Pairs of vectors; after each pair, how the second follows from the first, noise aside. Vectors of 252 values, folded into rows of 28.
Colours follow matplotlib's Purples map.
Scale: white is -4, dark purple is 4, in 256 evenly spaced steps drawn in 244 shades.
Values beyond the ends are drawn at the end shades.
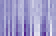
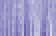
shrunk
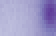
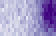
scaled up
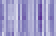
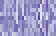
sign-scrambled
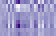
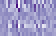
sign-scrambled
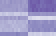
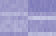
shrunk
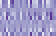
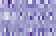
sign-scrambled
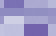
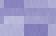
shrunk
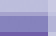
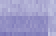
shrunk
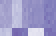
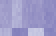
shrunk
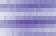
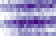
scaled up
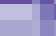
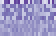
sign-scrambled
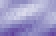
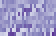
sign-scrambled
